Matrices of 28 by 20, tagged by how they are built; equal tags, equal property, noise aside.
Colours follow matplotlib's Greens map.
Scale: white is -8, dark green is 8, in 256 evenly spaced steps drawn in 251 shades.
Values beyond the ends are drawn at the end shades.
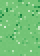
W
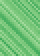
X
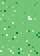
W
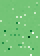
W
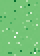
W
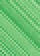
X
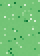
W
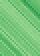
X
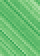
X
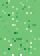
W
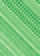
X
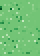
W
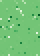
W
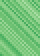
X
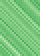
X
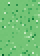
W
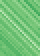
X
